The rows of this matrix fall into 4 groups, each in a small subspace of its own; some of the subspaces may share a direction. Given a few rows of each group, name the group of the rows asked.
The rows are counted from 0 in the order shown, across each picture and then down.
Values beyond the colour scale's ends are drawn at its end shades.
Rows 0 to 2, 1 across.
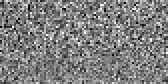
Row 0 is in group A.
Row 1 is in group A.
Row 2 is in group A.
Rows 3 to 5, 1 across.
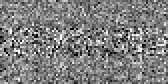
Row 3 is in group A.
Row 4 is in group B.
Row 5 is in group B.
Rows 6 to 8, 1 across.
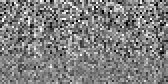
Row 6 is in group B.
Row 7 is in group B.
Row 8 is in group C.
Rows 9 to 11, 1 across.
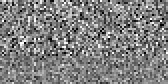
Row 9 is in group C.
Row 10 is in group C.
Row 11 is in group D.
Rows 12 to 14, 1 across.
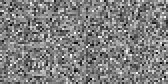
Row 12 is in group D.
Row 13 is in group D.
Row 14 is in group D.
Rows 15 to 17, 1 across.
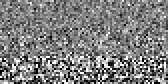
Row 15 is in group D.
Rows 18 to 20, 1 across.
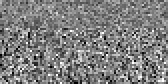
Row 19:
A
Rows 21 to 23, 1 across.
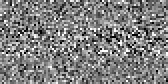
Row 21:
B
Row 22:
D
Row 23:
C
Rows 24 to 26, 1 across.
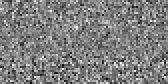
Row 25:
C
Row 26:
D
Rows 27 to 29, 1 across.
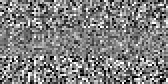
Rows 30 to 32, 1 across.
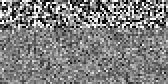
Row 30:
B
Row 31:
C
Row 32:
D
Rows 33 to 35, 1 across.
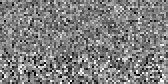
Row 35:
C
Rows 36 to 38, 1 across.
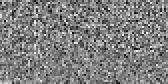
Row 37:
B
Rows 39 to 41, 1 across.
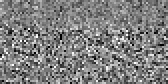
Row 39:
B
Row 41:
D
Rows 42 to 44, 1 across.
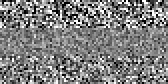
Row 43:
D
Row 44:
C
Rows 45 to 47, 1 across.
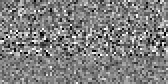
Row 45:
C
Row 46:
D
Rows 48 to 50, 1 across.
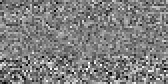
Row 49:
A
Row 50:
A
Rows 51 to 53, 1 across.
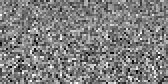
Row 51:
B
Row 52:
B
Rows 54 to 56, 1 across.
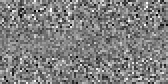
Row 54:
C
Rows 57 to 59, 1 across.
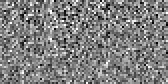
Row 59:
C
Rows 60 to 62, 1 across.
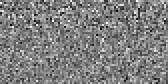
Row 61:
D
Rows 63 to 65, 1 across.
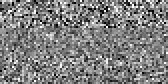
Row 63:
C
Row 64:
A
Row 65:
B
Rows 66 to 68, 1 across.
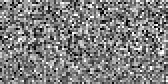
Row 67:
B
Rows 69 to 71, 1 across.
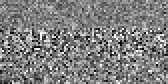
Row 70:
D
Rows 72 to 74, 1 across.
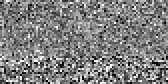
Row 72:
A
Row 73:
A
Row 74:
D
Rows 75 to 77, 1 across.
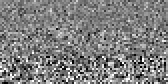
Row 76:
A
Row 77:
B
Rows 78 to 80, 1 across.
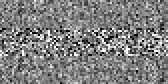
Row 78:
C
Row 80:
B
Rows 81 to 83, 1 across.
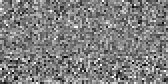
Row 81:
B
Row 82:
D
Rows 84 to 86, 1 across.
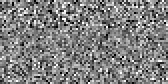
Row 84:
C
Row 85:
C
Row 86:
D
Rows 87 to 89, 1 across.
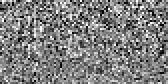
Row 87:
C
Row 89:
B
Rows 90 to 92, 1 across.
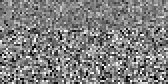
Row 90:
B
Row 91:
B
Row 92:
D
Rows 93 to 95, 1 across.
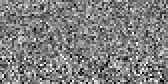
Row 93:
D
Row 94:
C
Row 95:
C
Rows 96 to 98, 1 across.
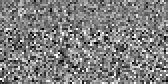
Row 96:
C
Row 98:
A
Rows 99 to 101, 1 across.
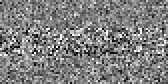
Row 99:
D
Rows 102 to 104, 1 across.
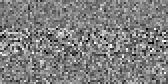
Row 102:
A
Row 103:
A
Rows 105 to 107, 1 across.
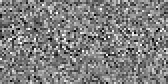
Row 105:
A
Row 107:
D
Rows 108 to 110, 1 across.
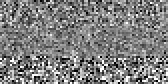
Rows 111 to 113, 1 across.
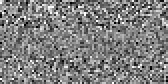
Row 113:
A
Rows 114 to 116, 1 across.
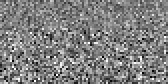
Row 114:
B
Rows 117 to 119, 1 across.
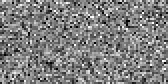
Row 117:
D
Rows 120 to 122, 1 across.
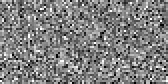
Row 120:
C
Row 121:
A
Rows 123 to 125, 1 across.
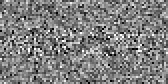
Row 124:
D
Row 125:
B
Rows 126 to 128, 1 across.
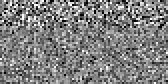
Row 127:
C
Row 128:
D
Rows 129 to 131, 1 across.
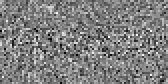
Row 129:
A
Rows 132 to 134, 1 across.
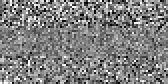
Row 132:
B
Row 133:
B
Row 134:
A
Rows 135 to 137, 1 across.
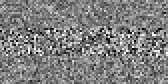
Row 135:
A
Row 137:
B
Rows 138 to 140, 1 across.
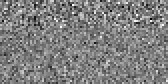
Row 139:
A
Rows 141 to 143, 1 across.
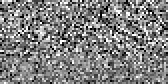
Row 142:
D
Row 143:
B
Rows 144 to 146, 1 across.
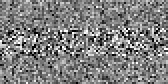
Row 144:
D
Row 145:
B
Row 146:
B
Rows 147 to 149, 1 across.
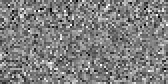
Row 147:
C
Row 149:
A
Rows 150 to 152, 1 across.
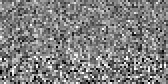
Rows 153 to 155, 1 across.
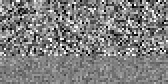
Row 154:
D
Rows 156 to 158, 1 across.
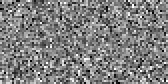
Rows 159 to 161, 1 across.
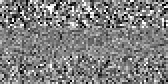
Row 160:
B
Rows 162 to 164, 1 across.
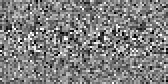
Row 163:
A
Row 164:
A
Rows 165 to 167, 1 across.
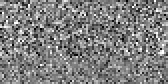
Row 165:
A
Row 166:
B
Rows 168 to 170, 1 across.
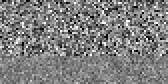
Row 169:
C
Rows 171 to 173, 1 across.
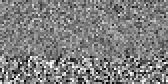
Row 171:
D
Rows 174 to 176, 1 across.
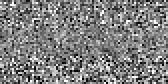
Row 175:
B
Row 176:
D
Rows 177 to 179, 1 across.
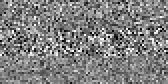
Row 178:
B
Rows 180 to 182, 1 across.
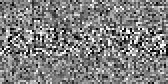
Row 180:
D
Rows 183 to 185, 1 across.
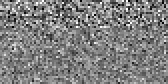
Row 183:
D
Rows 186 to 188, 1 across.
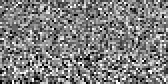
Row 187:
D
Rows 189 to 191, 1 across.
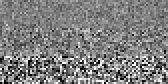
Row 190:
A
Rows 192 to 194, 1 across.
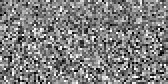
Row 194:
B
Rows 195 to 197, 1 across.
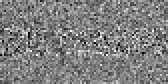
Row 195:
A
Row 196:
A
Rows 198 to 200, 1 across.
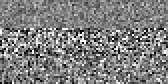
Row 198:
B
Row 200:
A
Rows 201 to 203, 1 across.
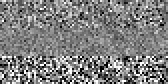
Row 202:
B
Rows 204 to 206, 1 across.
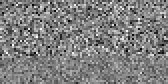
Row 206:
C
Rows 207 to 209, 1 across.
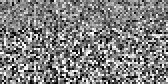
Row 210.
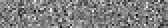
